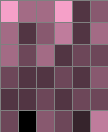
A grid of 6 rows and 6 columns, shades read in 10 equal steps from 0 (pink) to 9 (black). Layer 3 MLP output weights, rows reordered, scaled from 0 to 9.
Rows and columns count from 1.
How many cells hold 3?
6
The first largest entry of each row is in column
5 2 4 2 1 2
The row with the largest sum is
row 5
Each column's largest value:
6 9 6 6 7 5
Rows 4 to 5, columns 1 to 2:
5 6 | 6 6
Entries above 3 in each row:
2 3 4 6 6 5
